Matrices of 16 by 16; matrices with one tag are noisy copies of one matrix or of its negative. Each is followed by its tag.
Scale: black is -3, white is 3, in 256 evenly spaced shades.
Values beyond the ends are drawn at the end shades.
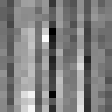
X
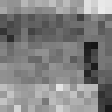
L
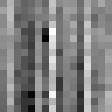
X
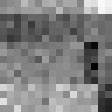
L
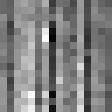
X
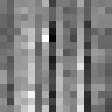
X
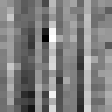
X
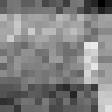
L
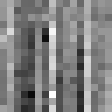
X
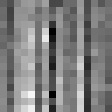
X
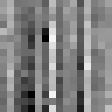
X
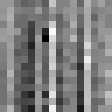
X
